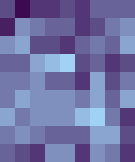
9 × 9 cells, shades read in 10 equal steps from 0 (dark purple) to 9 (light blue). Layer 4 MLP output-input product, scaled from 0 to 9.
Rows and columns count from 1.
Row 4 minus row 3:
-2 -3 4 5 7 -1 -1 -2 -4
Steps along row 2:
up down down same down up up up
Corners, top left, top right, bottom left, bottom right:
3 4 4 2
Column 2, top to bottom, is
0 6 7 4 5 7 5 6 3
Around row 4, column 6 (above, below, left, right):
4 2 9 4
